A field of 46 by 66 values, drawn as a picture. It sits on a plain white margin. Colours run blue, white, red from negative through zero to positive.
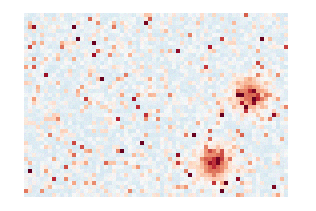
Histogram: skewed, a long tail of high values. Bumps: two. Mirror symmetry: none. Slope: none. Average level on the scale: 50%. Stripes: none.
